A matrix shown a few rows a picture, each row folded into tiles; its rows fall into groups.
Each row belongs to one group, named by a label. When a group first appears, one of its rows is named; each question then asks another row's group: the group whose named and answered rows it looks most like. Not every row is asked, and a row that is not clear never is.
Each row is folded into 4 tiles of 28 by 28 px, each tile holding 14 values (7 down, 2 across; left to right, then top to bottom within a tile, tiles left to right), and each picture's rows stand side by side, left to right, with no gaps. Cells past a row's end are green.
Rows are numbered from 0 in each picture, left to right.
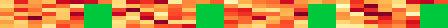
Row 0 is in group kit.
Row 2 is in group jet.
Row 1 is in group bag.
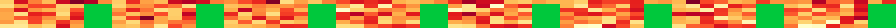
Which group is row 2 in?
bag
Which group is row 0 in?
kit
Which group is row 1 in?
kit
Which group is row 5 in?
jet
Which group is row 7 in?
jet
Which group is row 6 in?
bag
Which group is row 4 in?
bag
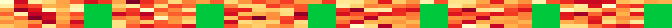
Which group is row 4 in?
jet
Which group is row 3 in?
jet
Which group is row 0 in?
kit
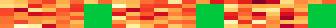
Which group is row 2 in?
bag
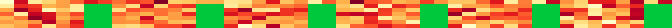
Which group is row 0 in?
kit
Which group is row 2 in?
jet
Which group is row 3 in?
bag
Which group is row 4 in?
jet
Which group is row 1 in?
bag
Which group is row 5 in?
jet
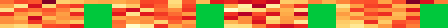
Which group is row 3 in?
kit
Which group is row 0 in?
bag
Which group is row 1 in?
jet
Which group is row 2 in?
bag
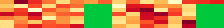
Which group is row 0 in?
bag
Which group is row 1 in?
kit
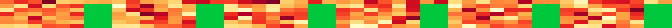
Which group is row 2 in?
bag
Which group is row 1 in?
kit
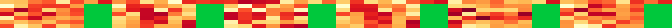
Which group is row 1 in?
kit
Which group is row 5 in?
jet
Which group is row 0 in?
jet
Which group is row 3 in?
kit
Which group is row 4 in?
jet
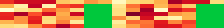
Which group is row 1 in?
kit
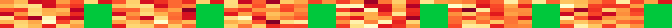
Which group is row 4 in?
jet
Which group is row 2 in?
bag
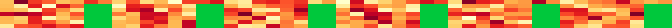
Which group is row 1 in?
kit
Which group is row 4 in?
bag
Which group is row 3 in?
kit
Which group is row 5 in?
jet
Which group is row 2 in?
jet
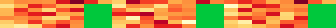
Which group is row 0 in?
kit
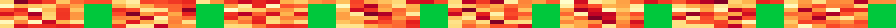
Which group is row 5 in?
kit
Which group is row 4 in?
bag
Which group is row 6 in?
bag
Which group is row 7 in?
kit
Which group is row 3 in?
kit
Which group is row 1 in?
jet
